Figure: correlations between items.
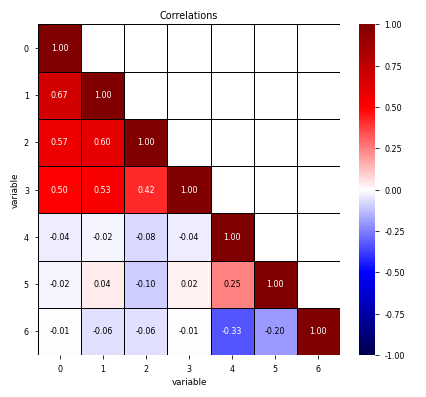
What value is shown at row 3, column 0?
0.50
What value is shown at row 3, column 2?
0.42
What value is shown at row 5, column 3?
0.02
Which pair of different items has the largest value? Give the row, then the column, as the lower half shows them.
1, 0
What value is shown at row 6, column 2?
-0.06
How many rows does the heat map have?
7
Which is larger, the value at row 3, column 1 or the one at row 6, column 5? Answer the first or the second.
the first
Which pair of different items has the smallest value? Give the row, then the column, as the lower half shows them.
6, 4
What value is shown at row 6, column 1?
-0.06
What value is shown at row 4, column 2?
-0.08
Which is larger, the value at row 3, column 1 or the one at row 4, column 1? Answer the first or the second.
the first
